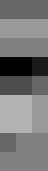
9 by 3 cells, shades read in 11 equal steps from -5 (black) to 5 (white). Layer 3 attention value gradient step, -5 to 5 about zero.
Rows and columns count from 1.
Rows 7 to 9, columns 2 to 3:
2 1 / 0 0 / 0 0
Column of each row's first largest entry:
1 1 1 3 3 1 1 2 1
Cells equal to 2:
4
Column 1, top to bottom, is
-1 1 0 -5 -2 2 2 -1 0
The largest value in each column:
2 2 1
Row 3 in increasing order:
0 0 0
